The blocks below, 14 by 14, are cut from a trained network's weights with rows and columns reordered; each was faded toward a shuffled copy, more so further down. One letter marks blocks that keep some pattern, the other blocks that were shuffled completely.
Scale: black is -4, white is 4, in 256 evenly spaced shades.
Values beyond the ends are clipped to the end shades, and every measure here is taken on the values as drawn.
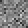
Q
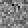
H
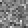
H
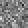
H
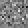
H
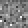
H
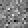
H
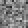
Q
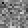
H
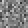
H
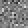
H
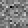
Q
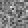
Q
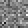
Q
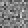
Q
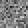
H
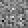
H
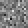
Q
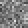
Q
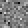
H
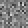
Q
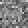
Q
